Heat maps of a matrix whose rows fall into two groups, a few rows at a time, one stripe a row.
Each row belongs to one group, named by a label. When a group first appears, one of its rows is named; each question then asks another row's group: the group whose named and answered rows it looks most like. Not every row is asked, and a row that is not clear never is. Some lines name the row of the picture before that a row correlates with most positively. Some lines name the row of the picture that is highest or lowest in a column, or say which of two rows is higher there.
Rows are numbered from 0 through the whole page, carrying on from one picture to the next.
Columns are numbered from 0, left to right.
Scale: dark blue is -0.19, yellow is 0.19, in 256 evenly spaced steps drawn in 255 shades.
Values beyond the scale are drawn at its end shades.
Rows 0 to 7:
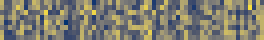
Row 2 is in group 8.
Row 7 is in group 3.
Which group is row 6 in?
3
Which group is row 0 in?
3
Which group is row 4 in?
3
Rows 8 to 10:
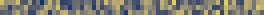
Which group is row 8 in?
3
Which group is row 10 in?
8
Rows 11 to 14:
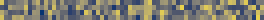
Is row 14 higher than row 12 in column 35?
No
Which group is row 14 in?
3
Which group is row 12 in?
8
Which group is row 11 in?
3
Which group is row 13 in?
3
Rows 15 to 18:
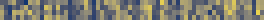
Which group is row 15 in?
3
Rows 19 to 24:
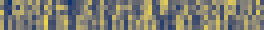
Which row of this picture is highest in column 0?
21
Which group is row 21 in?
3
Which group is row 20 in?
3
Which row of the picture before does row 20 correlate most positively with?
18
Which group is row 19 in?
3
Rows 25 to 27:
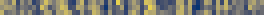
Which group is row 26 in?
8
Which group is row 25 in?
8
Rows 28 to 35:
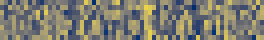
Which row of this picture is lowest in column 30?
28
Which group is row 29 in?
8
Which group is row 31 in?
3
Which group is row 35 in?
3
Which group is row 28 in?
3
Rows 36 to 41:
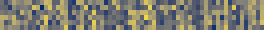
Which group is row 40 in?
8
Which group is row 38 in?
8
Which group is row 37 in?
3
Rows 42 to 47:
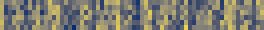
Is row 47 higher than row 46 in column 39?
No
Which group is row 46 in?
3
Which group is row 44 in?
3
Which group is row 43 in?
3
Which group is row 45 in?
3
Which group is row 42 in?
3
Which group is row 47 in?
3
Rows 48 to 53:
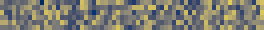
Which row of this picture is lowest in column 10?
48
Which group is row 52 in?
8
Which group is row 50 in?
3
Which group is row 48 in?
3
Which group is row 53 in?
3
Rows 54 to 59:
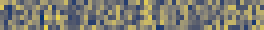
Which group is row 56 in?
3
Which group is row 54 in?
8
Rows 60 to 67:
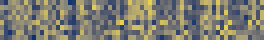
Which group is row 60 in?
8
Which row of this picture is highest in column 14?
64
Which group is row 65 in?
8
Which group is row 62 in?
8
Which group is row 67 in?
8
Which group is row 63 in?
8
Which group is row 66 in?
3
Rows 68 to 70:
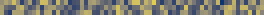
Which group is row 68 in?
8
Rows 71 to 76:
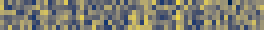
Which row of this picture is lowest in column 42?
71
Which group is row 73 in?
8
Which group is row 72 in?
3
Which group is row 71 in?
8
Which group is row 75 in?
8
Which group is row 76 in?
8
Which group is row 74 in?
8
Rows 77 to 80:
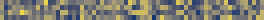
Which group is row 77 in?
8
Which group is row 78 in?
3
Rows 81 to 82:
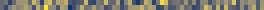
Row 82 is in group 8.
